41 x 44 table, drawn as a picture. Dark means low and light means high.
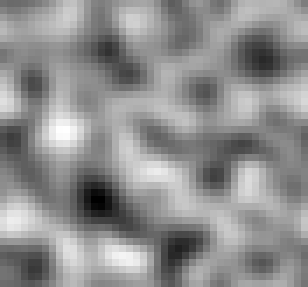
Neither half mirrors the other. No seam splits the table. There are no lone odd cells. The field is mottled with small blotches.
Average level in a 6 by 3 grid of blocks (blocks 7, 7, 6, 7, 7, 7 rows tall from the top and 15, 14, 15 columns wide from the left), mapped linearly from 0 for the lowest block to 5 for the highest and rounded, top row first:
3 2 3 | 1 1 0 | 5 4 3 | 0 5 0 | 2 0 5 | 2 2 2
